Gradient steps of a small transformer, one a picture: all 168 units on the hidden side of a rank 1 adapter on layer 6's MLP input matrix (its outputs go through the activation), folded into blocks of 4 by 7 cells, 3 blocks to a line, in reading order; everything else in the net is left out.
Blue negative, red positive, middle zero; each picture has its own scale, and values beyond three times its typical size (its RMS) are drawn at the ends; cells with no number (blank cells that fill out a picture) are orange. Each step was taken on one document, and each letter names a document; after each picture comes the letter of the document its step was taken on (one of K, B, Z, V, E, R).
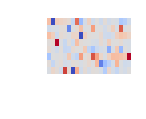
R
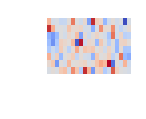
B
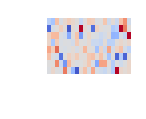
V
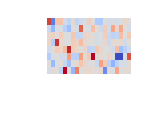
R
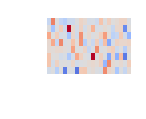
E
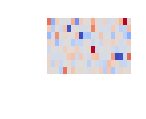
R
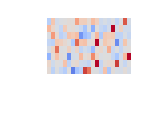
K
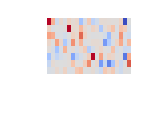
E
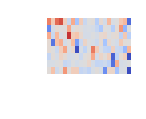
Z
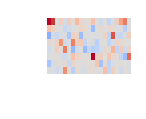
E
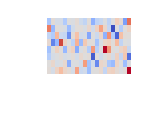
Z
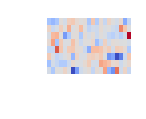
V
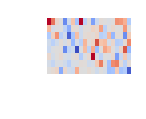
Z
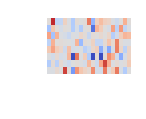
B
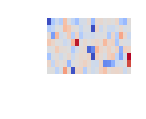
E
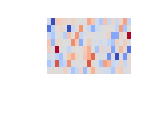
V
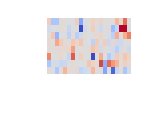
R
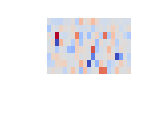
K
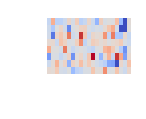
R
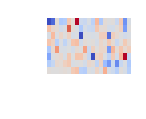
E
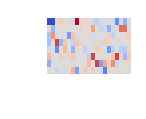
E
